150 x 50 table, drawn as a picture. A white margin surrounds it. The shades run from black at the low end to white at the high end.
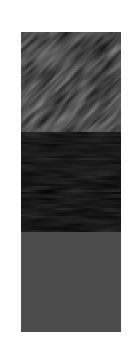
The table splits into 3 rows of 1 panel. Panel 1,1: low, slanting up to the right. Panel 2,1: very low, streaked across, faint in contrast. Panel 3,1: low, flat.
